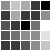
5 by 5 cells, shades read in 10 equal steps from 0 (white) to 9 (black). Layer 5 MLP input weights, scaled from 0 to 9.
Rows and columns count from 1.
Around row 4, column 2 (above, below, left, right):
7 7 6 4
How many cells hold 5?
2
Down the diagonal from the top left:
4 3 9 4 2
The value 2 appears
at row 1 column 2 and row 5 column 5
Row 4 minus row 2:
-1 2 -3 -3 -3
